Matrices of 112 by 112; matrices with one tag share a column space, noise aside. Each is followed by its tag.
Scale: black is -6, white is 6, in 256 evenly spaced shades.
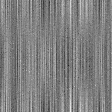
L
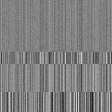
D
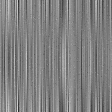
L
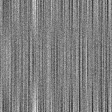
L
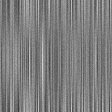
L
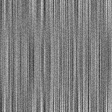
L
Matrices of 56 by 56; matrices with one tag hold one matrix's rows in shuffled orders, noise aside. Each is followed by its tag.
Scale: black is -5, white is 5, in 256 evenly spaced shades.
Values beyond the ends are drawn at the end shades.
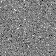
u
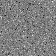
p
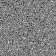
p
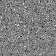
u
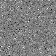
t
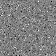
t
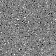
u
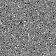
u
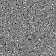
p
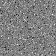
p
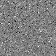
t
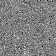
u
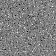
p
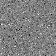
t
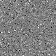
t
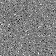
t
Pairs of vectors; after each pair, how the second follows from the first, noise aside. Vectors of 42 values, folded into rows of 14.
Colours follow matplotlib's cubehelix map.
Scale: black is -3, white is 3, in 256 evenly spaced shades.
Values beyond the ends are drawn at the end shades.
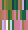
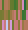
shrunk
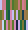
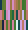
negated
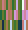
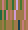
partly zeroed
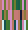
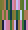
negated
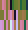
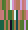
negated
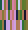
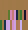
partly zeroed
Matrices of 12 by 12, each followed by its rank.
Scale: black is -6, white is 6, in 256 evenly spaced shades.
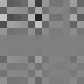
one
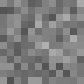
full rank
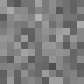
full rank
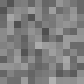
full rank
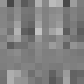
two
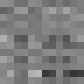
two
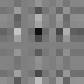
one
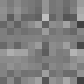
two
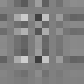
one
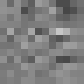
two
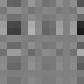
one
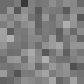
full rank
